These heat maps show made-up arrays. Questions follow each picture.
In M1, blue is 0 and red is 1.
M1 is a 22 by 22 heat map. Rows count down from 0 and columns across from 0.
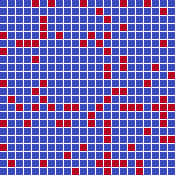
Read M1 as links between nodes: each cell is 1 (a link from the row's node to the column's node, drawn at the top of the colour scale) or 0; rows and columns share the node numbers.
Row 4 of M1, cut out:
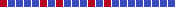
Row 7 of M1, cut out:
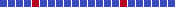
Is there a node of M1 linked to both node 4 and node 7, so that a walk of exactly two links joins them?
no
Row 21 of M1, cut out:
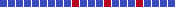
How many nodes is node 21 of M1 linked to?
3
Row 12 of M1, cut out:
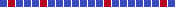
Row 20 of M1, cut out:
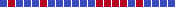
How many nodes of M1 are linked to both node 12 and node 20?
3
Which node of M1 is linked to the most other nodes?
node 13
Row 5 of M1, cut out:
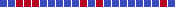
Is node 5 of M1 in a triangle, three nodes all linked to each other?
yes
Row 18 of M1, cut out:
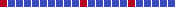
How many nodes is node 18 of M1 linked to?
3
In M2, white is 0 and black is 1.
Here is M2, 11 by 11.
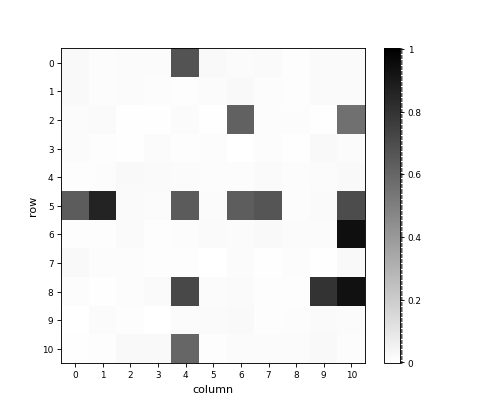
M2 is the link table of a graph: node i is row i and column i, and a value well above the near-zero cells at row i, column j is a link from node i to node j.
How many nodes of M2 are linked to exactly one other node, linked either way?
3
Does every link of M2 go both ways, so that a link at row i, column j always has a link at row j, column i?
no
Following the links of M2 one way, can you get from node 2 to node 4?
yes
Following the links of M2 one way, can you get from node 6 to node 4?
yes
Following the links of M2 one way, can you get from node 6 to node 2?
no
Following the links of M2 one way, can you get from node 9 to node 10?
no
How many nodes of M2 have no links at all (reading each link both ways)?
1
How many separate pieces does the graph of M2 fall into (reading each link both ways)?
2
